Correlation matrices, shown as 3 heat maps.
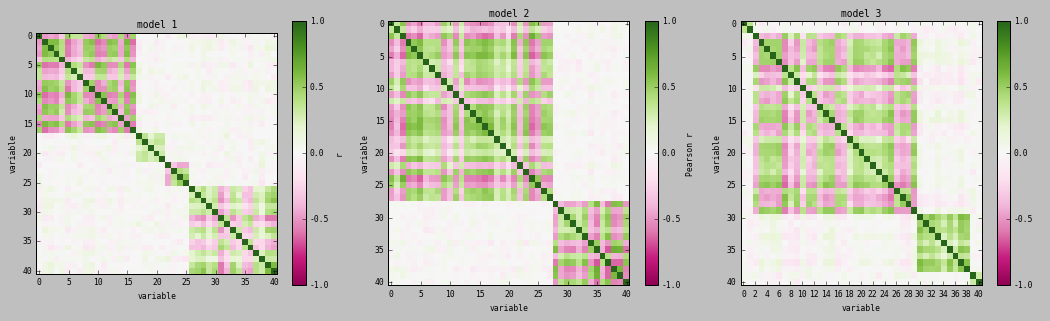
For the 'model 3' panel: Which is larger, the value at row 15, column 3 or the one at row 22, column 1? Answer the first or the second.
the first
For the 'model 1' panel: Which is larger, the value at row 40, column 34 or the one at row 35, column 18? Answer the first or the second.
the first
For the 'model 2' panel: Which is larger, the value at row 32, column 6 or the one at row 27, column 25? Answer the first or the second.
the first
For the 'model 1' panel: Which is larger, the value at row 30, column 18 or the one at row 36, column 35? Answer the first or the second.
the second
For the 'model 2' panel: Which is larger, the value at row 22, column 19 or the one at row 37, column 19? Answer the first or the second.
the second
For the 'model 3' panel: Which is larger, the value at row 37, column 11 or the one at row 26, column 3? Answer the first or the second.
the first
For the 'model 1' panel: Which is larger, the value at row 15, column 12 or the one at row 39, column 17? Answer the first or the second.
the first
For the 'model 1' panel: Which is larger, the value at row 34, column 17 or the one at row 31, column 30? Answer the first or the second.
the first
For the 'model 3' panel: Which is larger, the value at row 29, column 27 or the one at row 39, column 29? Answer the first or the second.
the second
